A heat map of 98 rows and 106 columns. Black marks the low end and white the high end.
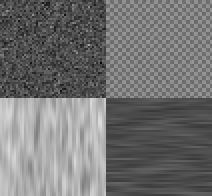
It is made of 2 by 2 panels. Panel 1,1: low, fine-grained. Panel 1,2: middling, checkered. Panel 2,1: high, streaked downward. Panel 2,2: low, streaked across, faint in contrast.
